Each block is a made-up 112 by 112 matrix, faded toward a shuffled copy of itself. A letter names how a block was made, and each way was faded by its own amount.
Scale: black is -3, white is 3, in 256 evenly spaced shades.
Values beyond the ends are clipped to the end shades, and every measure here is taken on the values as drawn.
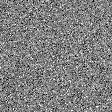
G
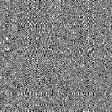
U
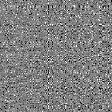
U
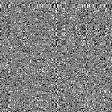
U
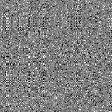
U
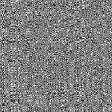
U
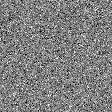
G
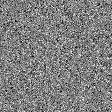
G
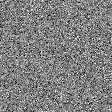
G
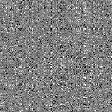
U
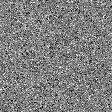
G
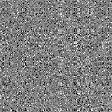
U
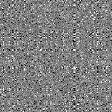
U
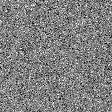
G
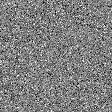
G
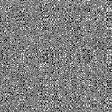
U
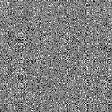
U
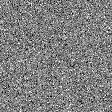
G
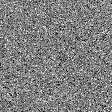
G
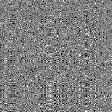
U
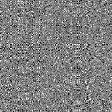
U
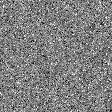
G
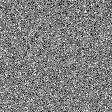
G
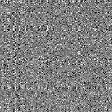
U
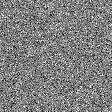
G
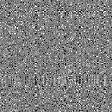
U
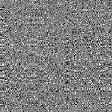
U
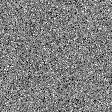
G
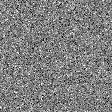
G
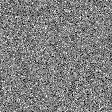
G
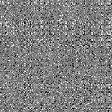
U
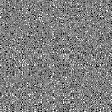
U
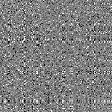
U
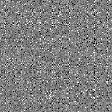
U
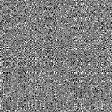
U
